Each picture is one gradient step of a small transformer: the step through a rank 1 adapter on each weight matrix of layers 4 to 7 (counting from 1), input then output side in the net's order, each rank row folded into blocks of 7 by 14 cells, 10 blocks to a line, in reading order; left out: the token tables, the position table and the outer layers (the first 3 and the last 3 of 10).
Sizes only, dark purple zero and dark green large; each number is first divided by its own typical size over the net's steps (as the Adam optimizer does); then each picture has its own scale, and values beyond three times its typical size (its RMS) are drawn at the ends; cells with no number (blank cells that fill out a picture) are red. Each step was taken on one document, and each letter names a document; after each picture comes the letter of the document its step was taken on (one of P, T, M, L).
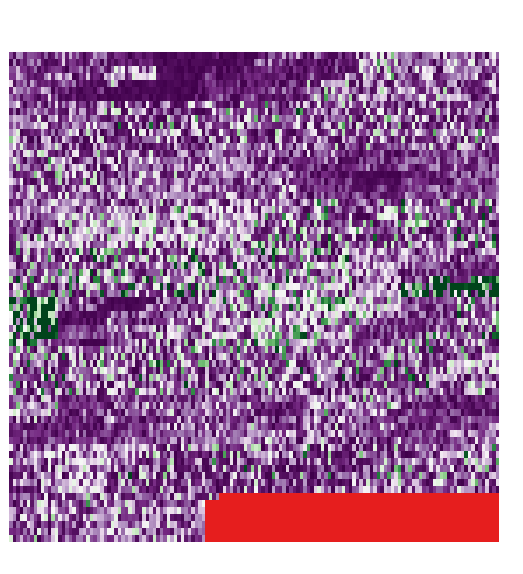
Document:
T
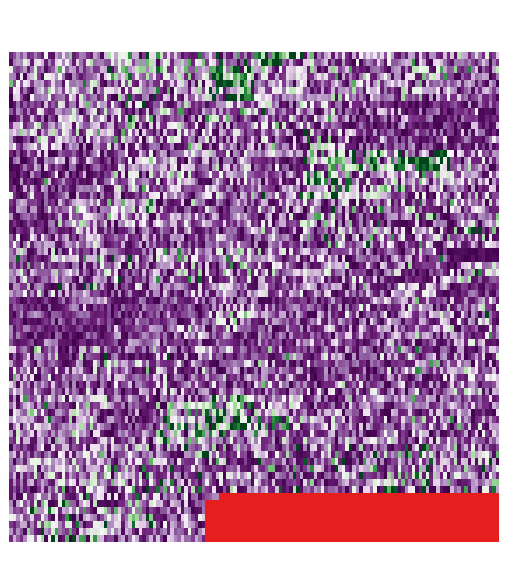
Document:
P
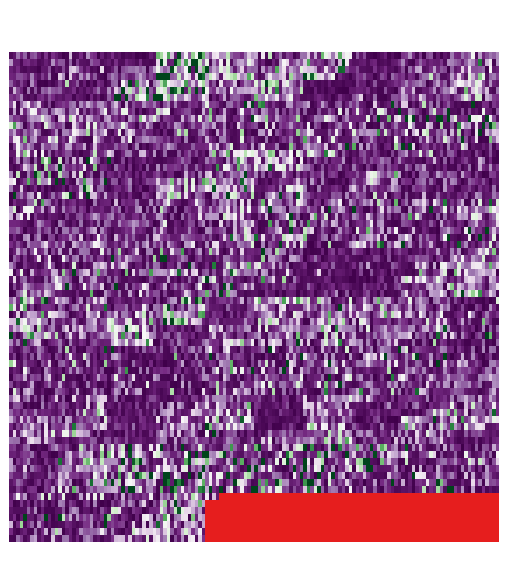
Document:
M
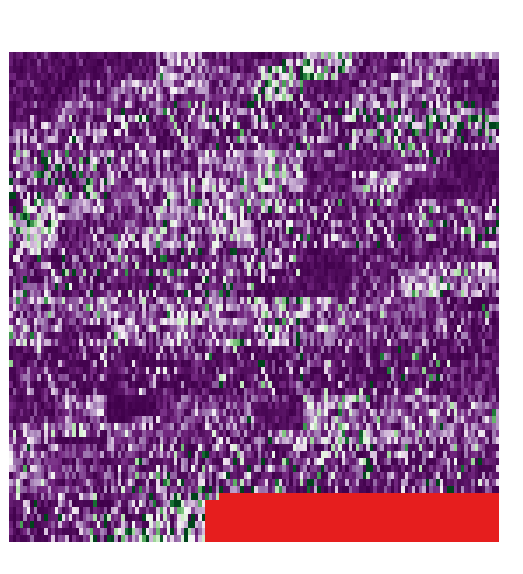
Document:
M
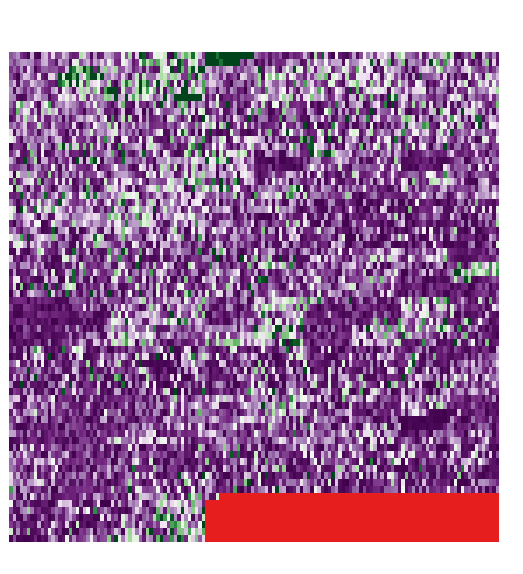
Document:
P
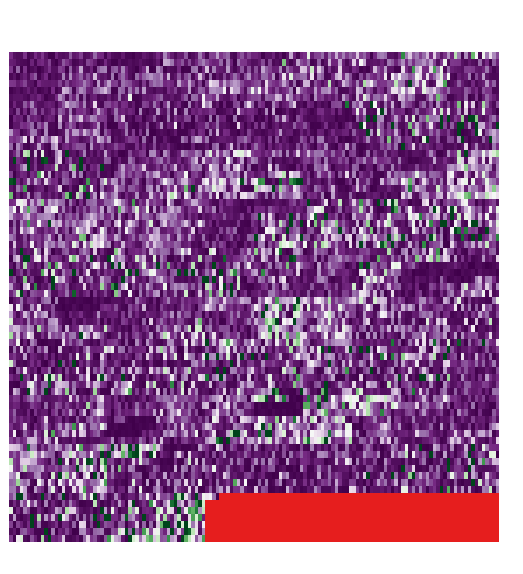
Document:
M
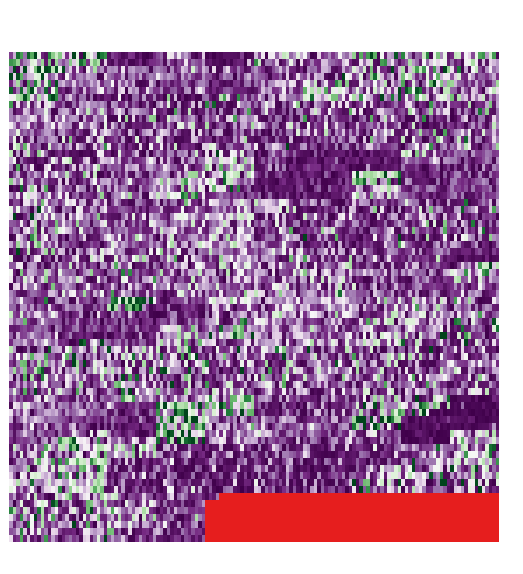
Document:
T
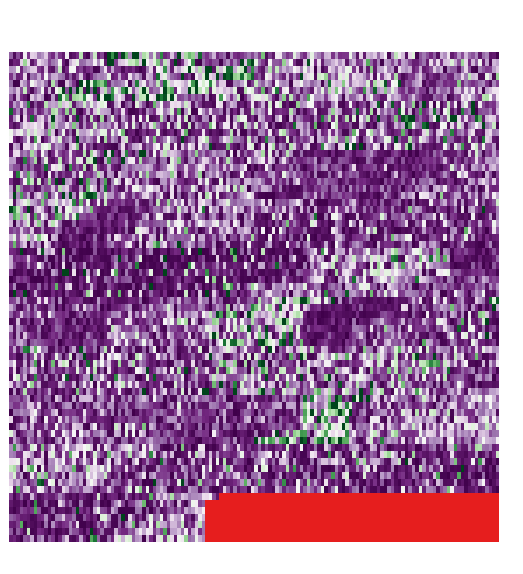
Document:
P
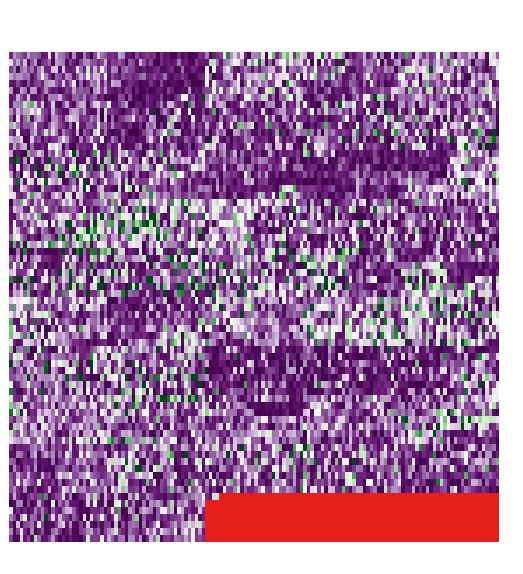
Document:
T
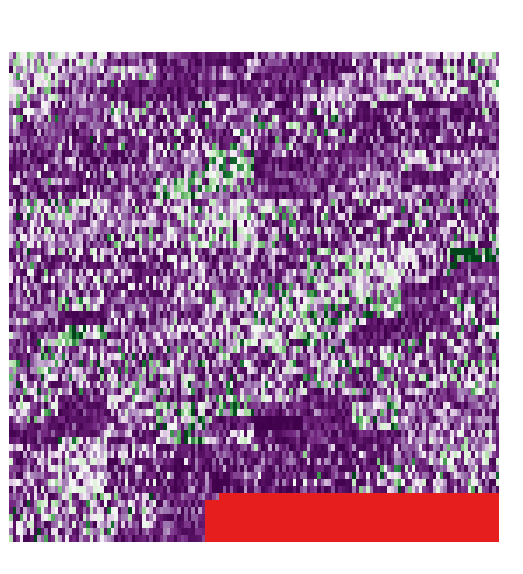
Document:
T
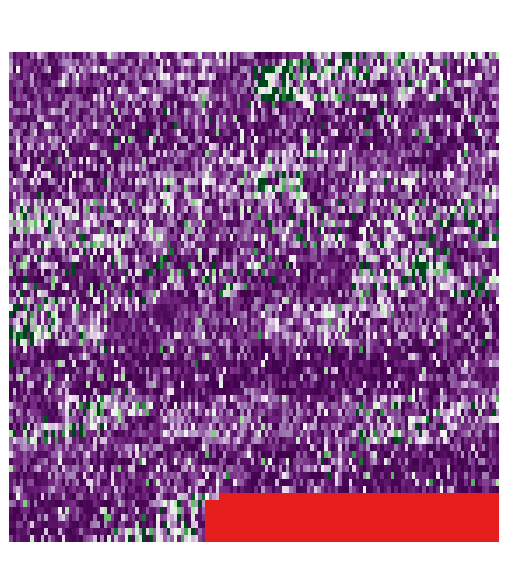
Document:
M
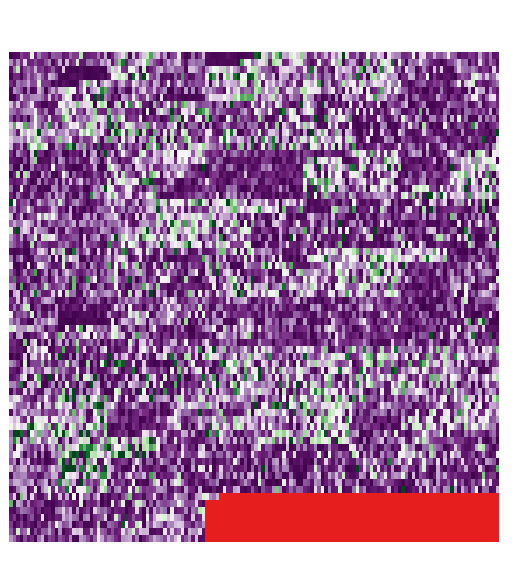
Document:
P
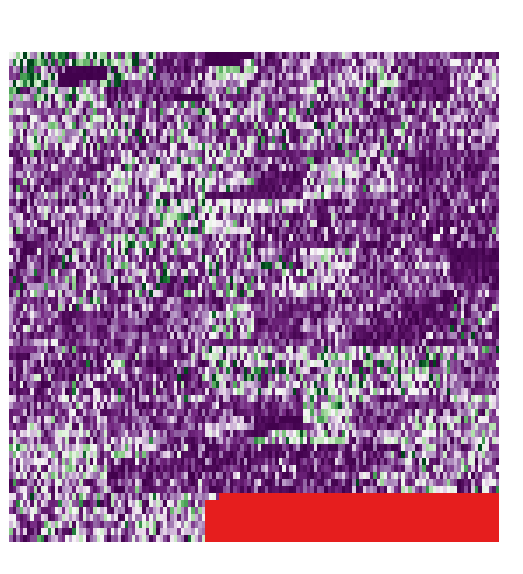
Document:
P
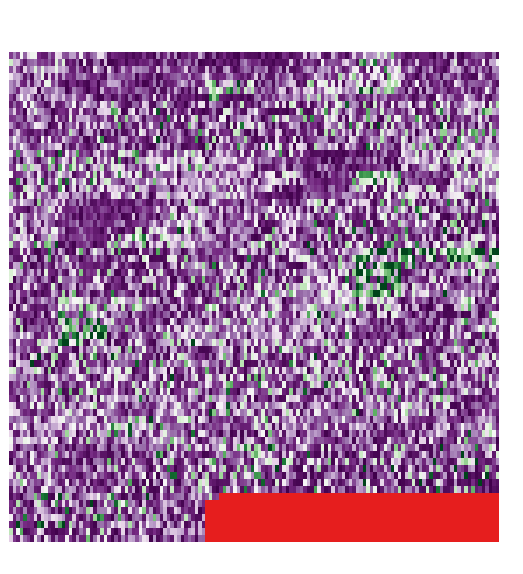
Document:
T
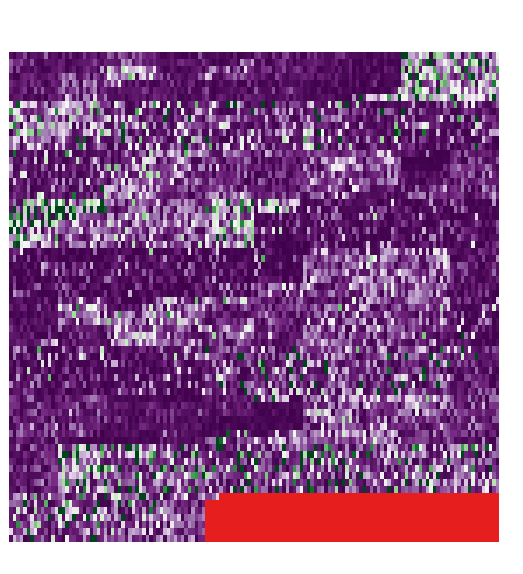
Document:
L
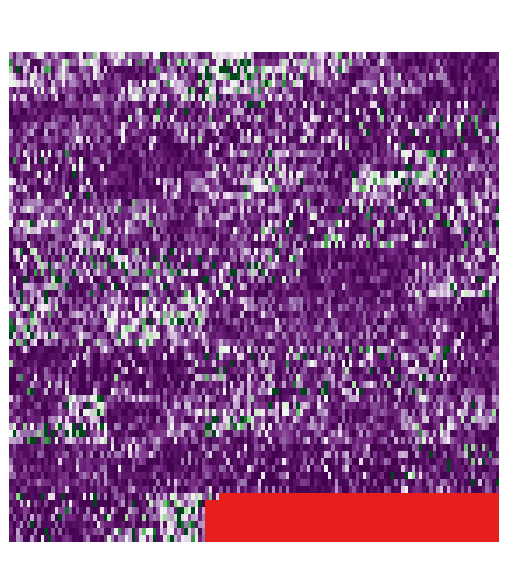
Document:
M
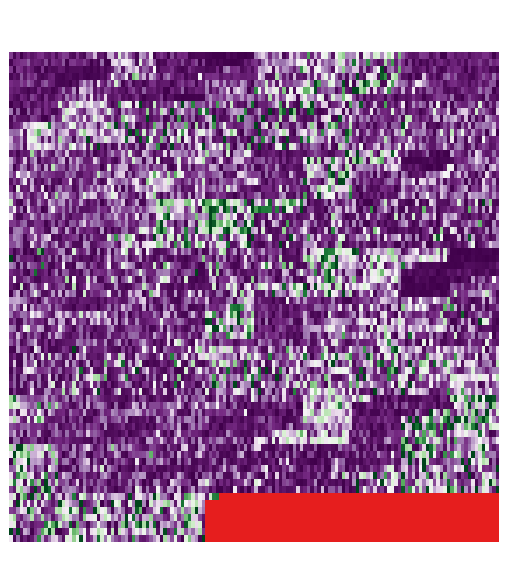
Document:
P
